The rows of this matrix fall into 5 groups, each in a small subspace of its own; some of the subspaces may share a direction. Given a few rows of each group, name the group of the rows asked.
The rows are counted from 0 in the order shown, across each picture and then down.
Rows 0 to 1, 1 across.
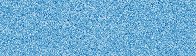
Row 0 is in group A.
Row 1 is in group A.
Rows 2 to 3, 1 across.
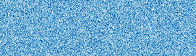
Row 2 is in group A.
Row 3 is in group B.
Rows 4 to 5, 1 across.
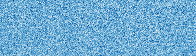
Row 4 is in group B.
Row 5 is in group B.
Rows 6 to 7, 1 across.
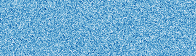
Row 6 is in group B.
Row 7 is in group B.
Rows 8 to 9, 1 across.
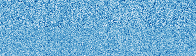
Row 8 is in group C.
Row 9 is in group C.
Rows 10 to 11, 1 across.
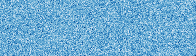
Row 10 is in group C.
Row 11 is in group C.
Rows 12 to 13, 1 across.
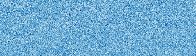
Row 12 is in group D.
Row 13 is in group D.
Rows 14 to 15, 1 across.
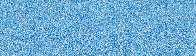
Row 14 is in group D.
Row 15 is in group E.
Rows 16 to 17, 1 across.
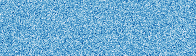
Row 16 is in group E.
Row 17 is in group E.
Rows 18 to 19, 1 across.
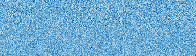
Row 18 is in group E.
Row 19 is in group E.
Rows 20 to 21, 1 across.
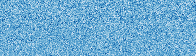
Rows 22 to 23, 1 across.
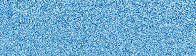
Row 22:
E
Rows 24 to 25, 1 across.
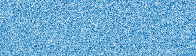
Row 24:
E
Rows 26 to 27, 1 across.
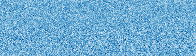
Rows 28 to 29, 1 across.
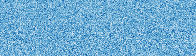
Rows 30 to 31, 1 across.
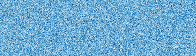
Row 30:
A
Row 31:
C
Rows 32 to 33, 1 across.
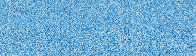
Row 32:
C
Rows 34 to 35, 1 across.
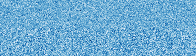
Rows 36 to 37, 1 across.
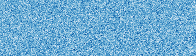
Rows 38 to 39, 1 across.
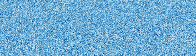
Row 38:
E
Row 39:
E
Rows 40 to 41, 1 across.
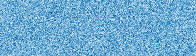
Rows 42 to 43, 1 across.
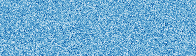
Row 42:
A
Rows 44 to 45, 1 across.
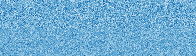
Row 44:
D
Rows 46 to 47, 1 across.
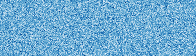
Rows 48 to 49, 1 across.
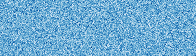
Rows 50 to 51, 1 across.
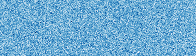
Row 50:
C
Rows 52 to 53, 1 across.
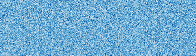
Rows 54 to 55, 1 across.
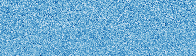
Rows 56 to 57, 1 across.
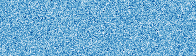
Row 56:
C
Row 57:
B
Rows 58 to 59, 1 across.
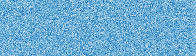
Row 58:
D
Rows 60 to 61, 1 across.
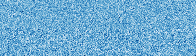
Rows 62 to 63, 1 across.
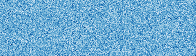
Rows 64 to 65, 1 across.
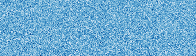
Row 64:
A
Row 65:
D
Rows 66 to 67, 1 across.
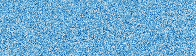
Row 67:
D
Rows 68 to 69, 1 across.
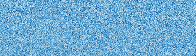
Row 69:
A
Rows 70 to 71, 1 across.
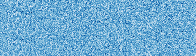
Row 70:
C
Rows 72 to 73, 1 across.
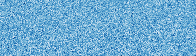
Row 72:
E
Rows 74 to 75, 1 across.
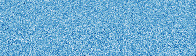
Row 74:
E
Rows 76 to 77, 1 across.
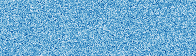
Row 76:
B
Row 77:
D
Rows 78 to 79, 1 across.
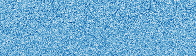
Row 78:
B
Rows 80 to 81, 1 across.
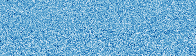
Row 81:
B
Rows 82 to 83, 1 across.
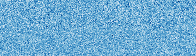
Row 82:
C
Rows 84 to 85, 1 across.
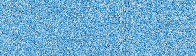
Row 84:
C
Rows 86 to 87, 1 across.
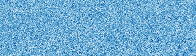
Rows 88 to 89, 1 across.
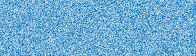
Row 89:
E
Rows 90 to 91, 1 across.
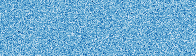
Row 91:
E
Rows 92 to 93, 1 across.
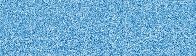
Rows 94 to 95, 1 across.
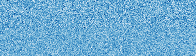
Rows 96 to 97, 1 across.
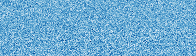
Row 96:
A
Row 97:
B
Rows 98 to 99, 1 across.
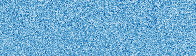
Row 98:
E
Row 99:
A
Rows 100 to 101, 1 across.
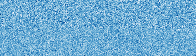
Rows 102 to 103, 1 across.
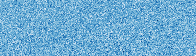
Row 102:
B
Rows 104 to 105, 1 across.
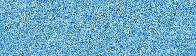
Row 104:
B
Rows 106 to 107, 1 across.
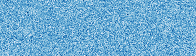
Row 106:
E
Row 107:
D
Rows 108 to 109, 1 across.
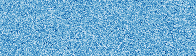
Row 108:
E
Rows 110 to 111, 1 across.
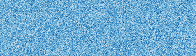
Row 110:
B
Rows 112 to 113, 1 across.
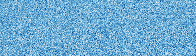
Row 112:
B
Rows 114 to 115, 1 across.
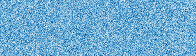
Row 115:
E
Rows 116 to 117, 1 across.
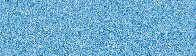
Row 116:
C
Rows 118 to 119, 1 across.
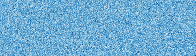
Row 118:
C
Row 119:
A
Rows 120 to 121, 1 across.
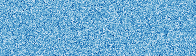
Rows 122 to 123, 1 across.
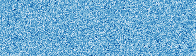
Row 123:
C
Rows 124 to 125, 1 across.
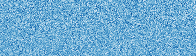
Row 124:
A
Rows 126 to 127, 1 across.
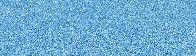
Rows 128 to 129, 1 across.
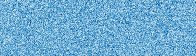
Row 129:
D
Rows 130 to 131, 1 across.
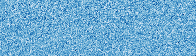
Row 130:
C
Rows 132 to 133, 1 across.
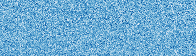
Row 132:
A
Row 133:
B
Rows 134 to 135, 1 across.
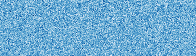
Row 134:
D
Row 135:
A
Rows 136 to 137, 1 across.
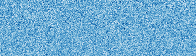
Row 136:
E
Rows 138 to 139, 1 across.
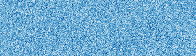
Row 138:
C
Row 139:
C
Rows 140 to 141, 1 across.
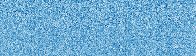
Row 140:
D
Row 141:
C
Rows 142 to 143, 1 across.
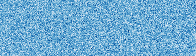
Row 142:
A
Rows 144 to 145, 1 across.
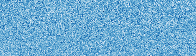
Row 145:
B
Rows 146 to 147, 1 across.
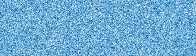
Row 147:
C
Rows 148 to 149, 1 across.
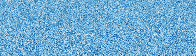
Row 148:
C
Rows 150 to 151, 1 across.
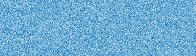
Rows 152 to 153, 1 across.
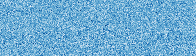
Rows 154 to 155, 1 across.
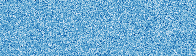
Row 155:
B
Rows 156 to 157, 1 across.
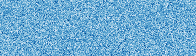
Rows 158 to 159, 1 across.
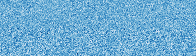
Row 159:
C
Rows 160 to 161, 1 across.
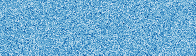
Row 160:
B
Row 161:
E
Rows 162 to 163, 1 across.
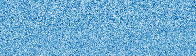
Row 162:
C
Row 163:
D
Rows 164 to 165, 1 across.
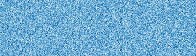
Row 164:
E
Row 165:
C
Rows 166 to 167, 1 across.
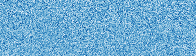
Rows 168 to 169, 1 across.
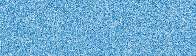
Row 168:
E
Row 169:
B
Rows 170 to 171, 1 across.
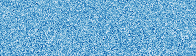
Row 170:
A
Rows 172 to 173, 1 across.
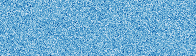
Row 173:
E
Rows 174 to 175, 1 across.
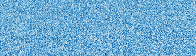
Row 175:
B
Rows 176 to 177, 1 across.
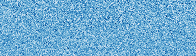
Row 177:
A
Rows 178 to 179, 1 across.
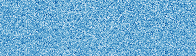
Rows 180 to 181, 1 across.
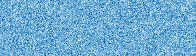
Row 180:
C
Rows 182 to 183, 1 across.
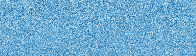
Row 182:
D
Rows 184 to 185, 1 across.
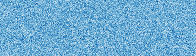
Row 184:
A
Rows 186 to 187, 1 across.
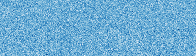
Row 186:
A
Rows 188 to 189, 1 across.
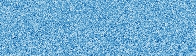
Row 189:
C
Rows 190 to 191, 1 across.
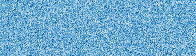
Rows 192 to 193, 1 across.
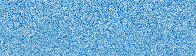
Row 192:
B
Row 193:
D
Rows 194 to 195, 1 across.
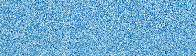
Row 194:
A
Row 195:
D
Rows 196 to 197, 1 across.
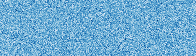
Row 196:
B
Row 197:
D
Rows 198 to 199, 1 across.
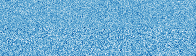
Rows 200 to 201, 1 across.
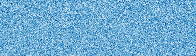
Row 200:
D
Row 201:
A
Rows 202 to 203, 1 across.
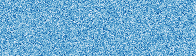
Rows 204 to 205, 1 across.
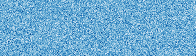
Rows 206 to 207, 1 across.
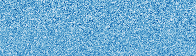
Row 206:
B
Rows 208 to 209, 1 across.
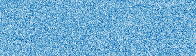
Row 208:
B
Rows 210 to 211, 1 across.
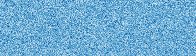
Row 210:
E
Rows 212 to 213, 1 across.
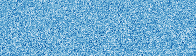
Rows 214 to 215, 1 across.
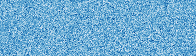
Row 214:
D
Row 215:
B
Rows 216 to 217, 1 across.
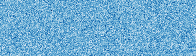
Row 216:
A
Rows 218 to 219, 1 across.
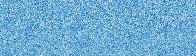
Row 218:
A
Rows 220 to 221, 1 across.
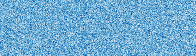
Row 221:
E
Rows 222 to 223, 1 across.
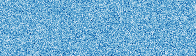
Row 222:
C
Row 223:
A
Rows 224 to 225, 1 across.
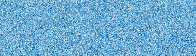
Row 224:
D
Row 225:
E
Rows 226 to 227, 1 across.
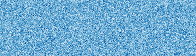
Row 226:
D
